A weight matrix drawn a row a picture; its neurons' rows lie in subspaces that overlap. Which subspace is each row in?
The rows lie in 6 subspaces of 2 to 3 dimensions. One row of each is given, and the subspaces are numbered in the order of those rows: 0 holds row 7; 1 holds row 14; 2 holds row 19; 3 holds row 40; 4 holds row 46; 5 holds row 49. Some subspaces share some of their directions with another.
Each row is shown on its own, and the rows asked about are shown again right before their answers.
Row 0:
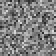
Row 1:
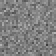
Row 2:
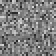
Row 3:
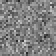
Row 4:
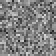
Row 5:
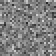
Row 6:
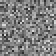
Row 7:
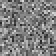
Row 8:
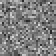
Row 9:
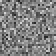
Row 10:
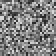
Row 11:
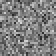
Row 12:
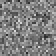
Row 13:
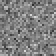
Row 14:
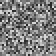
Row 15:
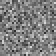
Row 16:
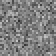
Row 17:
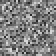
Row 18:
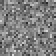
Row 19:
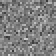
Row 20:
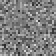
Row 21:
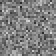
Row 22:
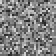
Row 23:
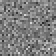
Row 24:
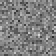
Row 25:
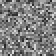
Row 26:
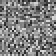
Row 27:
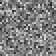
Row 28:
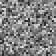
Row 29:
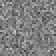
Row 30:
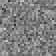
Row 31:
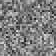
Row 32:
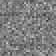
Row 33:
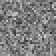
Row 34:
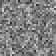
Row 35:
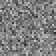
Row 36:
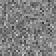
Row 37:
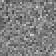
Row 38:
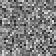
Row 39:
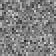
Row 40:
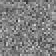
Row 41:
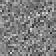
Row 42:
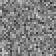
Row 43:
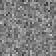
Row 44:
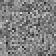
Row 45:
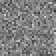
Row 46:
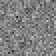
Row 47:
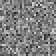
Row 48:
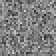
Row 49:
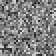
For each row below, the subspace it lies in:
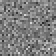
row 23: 3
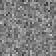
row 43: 3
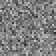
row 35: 2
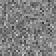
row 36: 3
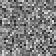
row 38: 0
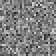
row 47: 5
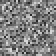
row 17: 5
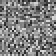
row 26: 3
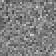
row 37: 2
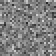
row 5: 3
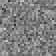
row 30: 0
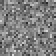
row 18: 3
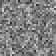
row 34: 5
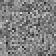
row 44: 2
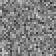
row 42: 0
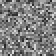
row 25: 5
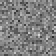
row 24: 1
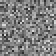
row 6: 4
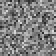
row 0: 1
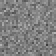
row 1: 5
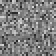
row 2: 5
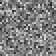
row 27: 1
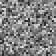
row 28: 0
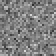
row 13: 5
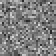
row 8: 0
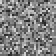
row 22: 0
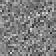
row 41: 2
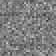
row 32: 2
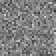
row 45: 2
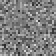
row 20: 5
